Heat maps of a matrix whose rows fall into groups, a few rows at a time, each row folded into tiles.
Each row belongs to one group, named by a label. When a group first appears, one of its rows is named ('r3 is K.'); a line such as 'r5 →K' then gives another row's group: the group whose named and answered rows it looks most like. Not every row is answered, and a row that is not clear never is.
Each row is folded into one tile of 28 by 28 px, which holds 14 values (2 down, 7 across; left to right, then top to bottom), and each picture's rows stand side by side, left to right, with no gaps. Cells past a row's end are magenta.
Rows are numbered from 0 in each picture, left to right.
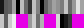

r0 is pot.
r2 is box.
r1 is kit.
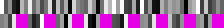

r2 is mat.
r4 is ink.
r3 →box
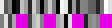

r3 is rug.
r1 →kit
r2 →kit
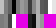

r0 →mat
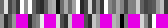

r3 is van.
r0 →van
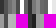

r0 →pot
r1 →rug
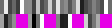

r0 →van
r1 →ink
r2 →ink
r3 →pot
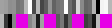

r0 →box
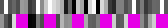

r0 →van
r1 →rug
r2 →van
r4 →pot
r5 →pot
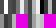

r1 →kit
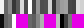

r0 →ink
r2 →box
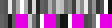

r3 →ink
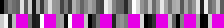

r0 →pot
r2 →mat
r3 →box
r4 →rug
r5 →box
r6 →box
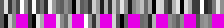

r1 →van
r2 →pot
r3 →pot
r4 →box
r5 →mat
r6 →kit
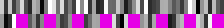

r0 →ink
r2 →van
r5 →van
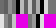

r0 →pot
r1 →mat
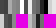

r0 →pot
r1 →box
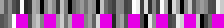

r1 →kit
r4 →rug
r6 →kit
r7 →box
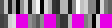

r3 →mat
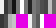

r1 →pot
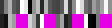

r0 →rug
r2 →rug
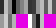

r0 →kit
